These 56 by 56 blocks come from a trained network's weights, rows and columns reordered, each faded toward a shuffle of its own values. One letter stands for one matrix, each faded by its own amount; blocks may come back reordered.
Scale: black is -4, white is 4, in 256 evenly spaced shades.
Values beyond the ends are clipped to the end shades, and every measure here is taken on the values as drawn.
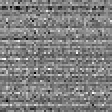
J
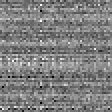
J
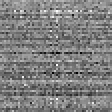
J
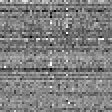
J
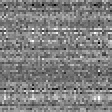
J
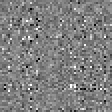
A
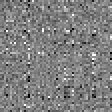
A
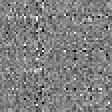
A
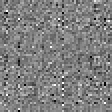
A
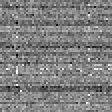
J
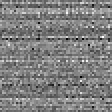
J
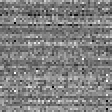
J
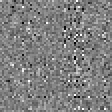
A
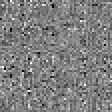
A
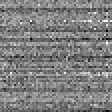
J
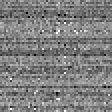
J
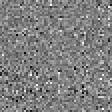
A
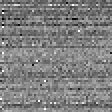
J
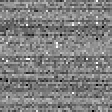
J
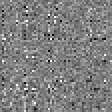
A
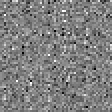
A
